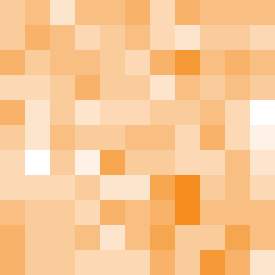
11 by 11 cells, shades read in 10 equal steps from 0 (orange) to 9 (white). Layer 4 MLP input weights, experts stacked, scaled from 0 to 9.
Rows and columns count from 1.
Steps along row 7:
up down up down up same up same down up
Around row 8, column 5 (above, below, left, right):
2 3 5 7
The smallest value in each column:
3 3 4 3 2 3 2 0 1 2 4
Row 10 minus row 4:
-3 -1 0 1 2 -1 -5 1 0 -2 -1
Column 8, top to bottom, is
3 7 1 4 5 6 6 0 0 5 5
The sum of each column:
49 62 55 58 55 54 46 42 46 45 64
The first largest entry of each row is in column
3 8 6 7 11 11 2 5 4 5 11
